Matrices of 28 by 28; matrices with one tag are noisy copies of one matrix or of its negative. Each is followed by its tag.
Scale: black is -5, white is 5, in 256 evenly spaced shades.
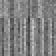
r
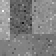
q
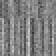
r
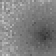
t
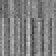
r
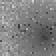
t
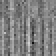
r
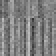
r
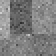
q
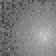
t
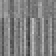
r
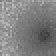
t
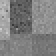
q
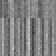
r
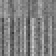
r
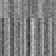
r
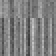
r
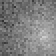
t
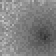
t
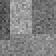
q
